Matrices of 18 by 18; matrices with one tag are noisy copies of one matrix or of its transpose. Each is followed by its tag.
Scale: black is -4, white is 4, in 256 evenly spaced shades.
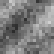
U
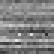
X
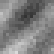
U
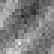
U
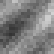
U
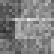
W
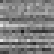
X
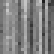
X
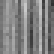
X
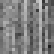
X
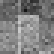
W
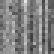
X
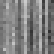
X
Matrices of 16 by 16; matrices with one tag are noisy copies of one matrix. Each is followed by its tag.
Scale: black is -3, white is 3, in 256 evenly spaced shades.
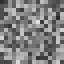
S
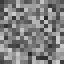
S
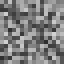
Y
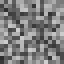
Y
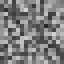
Y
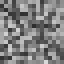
Y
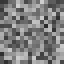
S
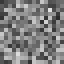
S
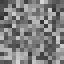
S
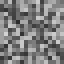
Y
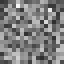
S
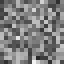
S
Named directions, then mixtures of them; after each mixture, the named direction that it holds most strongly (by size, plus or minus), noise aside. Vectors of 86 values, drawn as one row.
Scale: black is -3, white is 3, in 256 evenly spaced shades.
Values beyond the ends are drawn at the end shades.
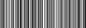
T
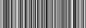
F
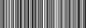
T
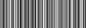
T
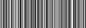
F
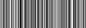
F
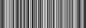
T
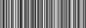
T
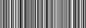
F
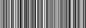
T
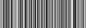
F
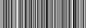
F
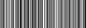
T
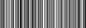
T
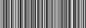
F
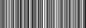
T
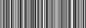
F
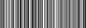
T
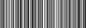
T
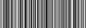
F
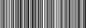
T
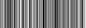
T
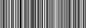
T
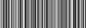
F
